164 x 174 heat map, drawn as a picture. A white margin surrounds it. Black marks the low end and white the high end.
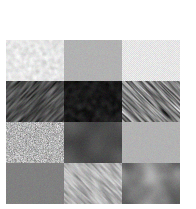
The table splits into 4 rows of 3 panels. Panel 1,1: very high, blotchy, faint in contrast. Panel 1,2: high, flat. Panel 1,3: very high, checkered, faint in contrast. Panel 2,1: low, slanting up to the right. Panel 2,2: very low, blotchy, faint in contrast. Panel 2,3: middling, slanting down to the right, strong in contrast. Panel 3,1: high, fine-grained. Panel 3,2: low, smooth, faint in contrast. Panel 3,3: high, flat. Panel 4,1: middling, flat. Panel 4,2: high, slanting down to the right. Panel 4,3: middling, smooth.
